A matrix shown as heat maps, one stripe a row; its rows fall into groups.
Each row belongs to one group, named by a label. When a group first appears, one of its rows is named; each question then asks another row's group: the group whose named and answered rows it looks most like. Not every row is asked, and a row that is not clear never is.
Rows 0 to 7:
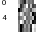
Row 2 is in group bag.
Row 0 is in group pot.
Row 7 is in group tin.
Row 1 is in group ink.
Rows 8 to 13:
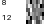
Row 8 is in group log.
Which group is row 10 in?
bag
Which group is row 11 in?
ink
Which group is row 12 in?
log
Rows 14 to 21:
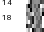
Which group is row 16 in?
log
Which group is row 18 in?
pot
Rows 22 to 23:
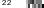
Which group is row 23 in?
ink
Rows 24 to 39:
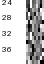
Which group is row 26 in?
tin
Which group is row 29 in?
ink
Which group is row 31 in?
tin
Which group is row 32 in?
bag
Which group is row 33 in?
ink
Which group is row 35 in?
pot
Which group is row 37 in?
pot
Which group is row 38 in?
log
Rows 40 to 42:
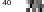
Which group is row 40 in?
pot
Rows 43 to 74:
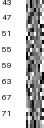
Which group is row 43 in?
log
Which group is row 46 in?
pot
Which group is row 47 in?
tin
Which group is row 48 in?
tin
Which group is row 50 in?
pot
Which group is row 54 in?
pot
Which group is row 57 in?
bag
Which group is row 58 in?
pot
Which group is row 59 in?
tin
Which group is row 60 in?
tin
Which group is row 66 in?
tin
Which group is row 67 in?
ink
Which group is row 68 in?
pot
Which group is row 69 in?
pot
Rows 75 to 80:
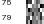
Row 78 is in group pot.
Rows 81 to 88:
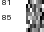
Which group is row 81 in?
ink
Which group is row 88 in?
tin
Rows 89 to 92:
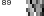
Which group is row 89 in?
log
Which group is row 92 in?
ink
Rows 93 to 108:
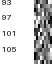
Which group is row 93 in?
tin
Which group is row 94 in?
bag
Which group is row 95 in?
bag
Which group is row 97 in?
ink
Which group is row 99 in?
log
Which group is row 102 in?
ink
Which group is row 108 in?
ink
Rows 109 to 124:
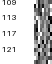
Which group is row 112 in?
pot
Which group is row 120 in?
log
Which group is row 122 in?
log
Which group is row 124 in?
tin
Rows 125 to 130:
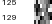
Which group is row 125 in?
ink
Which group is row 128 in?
ink
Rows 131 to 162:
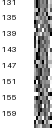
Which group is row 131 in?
tin
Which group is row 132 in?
tin
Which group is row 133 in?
log
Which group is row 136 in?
bag
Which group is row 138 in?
ink
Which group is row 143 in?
log
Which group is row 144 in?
tin
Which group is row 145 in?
tin
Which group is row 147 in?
tin
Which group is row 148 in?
pot
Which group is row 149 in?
pot
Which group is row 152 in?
pot
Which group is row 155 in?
tin
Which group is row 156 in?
pot
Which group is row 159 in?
log
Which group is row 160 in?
ink
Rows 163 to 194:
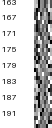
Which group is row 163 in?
log
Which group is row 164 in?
log
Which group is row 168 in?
ink
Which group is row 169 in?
tin
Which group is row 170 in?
tin
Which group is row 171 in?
pot
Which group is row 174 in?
tin
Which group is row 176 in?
tin
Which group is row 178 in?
tin
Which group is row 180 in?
bag
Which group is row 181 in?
ink
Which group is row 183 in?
pot
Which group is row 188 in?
log
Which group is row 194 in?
tin
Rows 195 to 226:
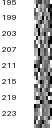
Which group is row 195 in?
pot
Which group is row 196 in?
ink
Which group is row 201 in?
ink
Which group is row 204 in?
ink
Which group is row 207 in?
log
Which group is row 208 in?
log
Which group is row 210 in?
pot
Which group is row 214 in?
ink
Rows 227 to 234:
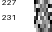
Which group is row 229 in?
tin
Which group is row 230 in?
ink
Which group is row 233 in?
log
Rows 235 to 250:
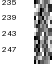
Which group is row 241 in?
tin
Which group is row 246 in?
tin
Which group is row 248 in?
ink
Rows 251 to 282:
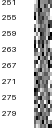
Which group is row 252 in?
log
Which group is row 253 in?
pot
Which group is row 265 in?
log
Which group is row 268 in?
pot
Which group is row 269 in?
bag
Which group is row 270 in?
pot
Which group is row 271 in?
tin
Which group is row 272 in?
log
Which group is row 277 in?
log
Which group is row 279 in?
pot
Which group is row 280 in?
tin
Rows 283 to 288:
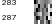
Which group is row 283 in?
bag
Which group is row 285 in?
tin
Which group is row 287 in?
tin
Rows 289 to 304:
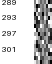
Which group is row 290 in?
tin
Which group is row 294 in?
tin
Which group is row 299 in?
ink
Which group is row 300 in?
tin
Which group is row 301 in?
pot
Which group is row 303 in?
bag
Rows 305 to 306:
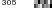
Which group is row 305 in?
log
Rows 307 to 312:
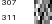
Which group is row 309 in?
log
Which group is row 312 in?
pot
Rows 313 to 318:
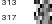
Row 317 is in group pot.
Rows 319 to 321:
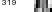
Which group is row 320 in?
tin
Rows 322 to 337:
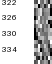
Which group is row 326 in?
bag
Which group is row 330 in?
bag
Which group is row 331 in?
bag
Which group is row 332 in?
pot
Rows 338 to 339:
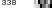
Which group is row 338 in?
log
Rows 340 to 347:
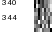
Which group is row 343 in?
log
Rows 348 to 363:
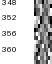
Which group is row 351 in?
bag
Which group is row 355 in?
bag
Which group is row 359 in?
ink
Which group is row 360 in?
log
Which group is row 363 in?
tin
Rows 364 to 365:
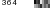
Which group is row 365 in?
pot
